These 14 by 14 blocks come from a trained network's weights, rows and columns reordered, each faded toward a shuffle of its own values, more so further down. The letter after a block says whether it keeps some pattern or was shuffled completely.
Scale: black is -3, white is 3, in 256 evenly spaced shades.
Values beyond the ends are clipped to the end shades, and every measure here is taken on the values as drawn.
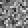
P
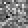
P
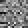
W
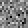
P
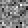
P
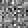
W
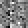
W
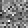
P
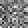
W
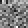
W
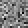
P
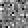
P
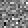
P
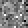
P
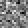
W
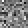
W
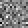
W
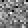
P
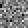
P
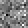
W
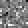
P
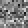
P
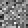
P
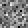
P
